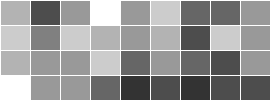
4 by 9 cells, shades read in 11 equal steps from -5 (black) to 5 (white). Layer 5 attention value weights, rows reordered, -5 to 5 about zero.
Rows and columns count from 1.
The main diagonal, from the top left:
2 0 1 -1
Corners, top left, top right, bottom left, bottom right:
2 1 5 -2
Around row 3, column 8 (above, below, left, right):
3 -2 -1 1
